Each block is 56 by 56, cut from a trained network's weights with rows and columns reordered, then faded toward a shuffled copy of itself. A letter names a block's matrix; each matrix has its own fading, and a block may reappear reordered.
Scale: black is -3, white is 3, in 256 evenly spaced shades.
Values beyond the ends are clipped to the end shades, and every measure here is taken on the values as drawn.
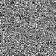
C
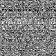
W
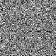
C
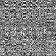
W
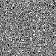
C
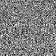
C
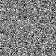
C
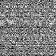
W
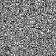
C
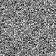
C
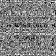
W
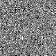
C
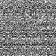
W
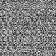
W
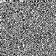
C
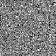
C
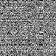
W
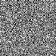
C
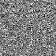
C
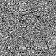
C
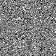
C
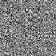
C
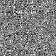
C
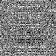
W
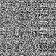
W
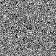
C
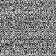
W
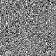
C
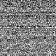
W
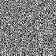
C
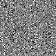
C
